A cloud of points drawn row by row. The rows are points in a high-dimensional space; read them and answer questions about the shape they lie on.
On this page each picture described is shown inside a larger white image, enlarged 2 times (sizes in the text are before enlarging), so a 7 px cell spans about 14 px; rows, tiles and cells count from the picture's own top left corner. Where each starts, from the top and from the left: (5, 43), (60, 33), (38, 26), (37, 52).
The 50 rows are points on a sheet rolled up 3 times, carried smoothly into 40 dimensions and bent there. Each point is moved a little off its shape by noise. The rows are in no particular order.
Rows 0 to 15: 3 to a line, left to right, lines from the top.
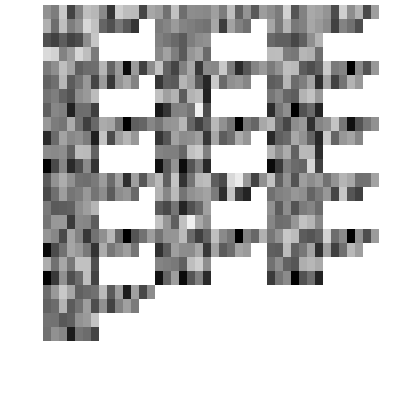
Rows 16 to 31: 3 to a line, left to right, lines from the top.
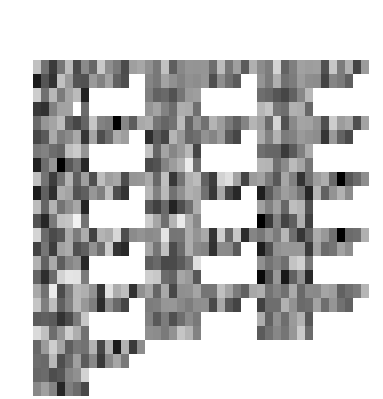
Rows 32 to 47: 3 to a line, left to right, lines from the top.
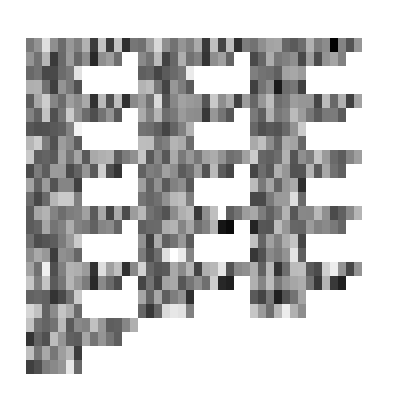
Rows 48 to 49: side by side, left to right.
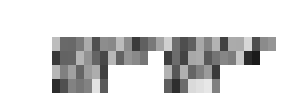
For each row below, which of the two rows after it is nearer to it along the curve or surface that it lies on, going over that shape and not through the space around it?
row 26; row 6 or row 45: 45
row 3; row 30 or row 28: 28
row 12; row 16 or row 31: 16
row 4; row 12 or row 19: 12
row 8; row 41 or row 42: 42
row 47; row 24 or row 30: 30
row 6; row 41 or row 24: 24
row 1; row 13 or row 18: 18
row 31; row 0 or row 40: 0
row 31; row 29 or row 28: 28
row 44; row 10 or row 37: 10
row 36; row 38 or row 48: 38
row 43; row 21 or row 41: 21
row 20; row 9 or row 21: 21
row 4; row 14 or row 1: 14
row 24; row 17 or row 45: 45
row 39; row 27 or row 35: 35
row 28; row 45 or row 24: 45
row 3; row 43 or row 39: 43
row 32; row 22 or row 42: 42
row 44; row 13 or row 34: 34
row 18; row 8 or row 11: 11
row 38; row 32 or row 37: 37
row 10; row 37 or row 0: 0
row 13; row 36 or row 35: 35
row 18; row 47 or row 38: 38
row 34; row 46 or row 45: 46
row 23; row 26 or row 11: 26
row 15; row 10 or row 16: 10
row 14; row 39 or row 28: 28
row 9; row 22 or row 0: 0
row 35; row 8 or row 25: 25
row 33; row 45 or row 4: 45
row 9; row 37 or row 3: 37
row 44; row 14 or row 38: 38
